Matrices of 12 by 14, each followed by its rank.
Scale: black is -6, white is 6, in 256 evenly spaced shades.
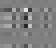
one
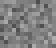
full rank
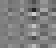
one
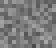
full rank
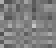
two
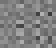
two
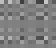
one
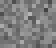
full rank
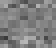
two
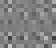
two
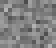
full rank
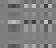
one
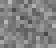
full rank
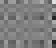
one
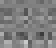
two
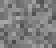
full rank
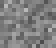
full rank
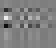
one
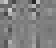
two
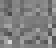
two
